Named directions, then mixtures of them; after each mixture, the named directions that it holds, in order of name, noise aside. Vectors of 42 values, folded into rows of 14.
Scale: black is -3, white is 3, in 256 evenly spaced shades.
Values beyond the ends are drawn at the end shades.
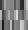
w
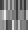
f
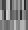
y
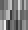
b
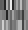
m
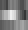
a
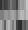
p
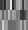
a, b, m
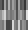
f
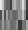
f, m, w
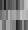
p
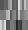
b, p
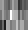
a, b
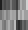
p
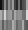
f, p, w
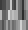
a, m, w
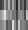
f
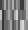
w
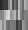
a, b, p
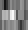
a, p, w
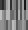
f, p, y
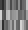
p, w, y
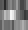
a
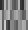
b, f, w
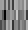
f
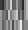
m, w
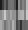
f, p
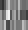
a, b, y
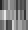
a, f
